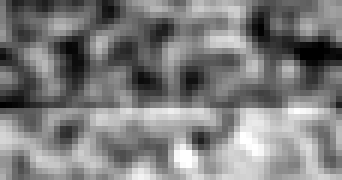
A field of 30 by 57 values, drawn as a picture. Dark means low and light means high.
Ninth with the highest average: bottom right. Stripes: none. Seam: horizontal, 60% of the way down, the bottom part higher. Grain: blotchy.
